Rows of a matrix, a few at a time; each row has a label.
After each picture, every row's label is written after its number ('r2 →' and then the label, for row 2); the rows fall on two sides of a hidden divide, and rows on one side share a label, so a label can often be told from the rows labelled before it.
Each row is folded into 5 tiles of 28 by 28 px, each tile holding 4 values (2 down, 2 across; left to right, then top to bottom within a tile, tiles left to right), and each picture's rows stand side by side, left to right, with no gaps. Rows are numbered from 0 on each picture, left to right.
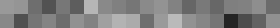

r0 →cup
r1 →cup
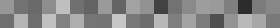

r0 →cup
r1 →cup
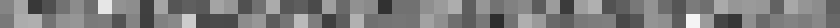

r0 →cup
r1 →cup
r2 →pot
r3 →cup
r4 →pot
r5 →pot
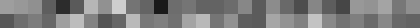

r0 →pot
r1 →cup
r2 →cup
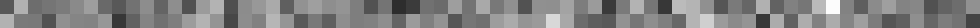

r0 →pot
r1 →cup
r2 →pot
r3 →pot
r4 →pot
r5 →cup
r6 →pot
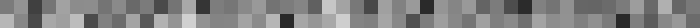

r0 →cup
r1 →cup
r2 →cup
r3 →pot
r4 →cup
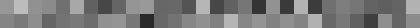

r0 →pot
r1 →cup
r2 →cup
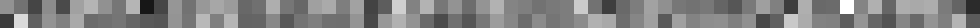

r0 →cup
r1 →pot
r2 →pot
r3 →pot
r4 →cup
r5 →cup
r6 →pot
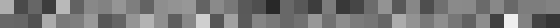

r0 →cup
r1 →pot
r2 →cup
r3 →pot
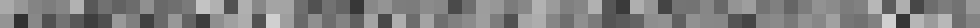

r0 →pot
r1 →cup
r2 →cup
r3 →cup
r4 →pot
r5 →pot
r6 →cup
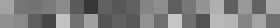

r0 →pot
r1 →cup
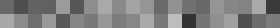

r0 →cup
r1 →pot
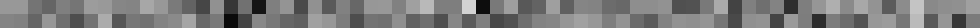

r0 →cup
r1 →cup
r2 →cup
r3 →pot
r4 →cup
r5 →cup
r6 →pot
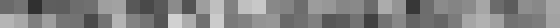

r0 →cup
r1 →cup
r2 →pot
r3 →cup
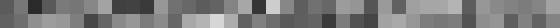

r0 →cup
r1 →cup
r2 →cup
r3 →pot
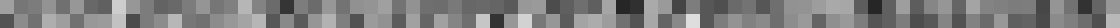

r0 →cup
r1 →cup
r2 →cup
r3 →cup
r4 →cup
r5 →cup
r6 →cup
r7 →pot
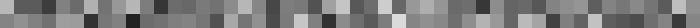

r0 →cup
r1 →cup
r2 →cup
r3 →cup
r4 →pot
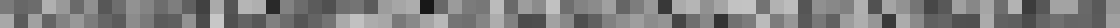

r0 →pot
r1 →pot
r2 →cup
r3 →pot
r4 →pot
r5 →pot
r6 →pot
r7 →pot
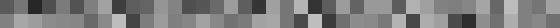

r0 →cup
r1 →cup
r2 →cup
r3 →pot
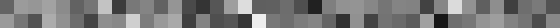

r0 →cup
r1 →cup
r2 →cup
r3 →pot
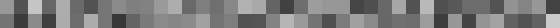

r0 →pot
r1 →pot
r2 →pot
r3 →pot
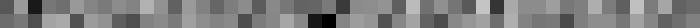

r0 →cup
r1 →cup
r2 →pot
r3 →cup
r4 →pot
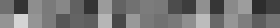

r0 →cup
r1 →cup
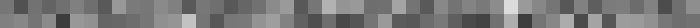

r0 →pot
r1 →cup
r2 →pot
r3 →pot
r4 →pot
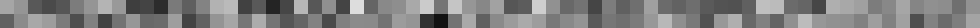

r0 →cup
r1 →pot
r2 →pot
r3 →pot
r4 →cup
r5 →cup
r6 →cup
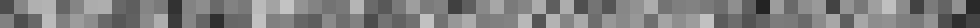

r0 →pot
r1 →cup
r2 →pot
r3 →cup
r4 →cup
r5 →pot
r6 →pot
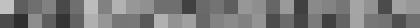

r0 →pot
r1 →cup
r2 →pot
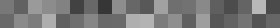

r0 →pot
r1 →pot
